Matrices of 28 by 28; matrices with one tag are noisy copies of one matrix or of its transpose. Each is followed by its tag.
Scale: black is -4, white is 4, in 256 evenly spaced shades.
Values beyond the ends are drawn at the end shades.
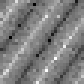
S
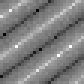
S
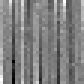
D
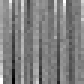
D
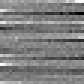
D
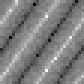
S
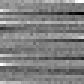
D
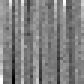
D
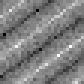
S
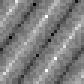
S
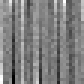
D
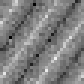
S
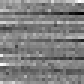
D
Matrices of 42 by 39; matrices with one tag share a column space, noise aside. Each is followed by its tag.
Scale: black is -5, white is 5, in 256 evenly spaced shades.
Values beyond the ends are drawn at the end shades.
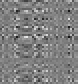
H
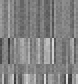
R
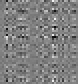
H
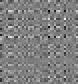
H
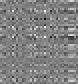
H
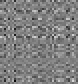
H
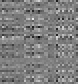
H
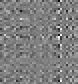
H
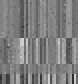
R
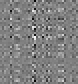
H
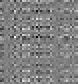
H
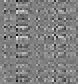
H
